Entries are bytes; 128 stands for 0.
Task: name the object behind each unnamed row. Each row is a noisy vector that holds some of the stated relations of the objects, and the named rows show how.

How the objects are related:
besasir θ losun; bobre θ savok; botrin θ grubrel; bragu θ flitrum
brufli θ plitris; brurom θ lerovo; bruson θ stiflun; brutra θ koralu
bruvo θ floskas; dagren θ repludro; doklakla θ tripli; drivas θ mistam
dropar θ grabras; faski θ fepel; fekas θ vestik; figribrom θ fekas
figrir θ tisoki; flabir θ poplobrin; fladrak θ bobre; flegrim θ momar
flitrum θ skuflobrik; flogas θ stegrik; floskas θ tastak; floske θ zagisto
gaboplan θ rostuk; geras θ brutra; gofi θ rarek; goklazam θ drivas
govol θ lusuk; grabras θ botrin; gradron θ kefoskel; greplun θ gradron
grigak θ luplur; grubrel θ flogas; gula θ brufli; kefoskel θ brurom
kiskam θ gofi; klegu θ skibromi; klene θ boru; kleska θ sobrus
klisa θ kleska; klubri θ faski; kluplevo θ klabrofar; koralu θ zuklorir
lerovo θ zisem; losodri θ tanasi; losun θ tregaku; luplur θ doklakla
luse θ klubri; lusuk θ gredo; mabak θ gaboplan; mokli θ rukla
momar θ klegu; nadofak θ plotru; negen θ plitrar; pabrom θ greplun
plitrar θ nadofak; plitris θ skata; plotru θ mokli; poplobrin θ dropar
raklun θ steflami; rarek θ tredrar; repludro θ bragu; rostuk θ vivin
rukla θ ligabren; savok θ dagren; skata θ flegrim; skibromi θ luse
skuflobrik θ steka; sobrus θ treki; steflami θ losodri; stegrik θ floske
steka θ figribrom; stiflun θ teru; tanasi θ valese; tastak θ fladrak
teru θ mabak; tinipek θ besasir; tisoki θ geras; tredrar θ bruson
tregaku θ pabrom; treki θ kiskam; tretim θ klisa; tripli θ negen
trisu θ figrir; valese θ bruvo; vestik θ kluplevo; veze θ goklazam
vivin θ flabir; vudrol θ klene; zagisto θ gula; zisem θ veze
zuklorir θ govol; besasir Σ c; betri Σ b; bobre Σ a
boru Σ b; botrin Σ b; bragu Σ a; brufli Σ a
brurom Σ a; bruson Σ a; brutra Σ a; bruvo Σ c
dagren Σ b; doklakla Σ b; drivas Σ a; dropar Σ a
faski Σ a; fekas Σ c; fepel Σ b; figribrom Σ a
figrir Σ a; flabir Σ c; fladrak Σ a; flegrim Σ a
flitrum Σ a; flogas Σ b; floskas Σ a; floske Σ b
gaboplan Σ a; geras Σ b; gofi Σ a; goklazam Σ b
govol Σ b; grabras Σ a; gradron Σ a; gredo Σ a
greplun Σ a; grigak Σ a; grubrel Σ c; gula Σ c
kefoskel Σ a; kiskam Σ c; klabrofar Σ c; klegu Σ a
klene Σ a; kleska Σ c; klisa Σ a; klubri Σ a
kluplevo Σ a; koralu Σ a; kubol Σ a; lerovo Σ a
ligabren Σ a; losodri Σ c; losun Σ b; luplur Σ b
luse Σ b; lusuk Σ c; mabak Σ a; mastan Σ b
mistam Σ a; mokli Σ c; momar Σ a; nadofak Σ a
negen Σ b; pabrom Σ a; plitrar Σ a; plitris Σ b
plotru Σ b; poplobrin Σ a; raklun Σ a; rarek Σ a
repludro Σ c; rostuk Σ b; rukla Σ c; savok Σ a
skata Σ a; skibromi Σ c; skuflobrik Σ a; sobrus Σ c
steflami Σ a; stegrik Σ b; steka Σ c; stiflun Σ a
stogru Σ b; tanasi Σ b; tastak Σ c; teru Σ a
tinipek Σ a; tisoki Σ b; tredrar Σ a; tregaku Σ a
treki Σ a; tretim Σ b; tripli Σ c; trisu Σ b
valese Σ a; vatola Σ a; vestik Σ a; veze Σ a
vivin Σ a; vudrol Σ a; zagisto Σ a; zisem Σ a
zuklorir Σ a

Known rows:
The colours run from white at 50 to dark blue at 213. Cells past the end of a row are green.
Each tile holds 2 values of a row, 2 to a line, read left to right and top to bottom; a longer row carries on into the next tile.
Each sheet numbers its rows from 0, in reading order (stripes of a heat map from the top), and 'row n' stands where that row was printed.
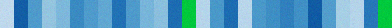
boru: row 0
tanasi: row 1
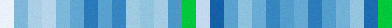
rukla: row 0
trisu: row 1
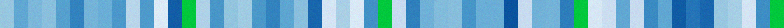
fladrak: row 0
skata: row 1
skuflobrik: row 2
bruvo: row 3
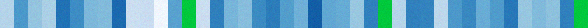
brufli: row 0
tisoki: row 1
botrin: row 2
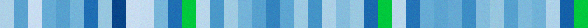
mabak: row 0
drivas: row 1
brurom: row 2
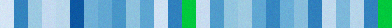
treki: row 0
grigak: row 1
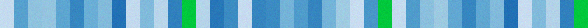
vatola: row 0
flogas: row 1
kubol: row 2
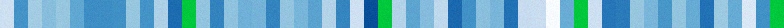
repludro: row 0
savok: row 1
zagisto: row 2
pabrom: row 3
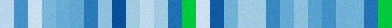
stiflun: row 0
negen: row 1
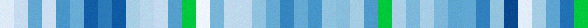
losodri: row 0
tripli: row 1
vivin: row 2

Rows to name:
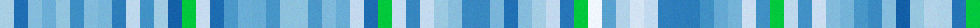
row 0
bragu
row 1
kefoskel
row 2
tredrar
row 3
kiskam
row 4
bruson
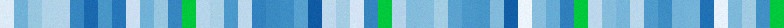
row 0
skibromi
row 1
valese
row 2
poplobrin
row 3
grabras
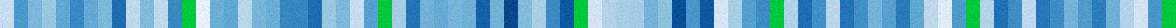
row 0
tinipek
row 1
besasir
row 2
rostuk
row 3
flabir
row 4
floske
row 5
stegrik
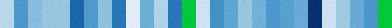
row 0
klegu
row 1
figribrom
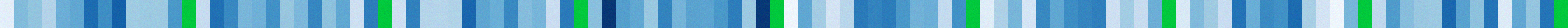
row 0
klabrofar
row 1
gradron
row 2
gofi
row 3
dagren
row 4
sobrus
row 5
grubrel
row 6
gula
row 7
klubri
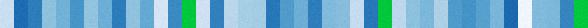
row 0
greplun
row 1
rarek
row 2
dropar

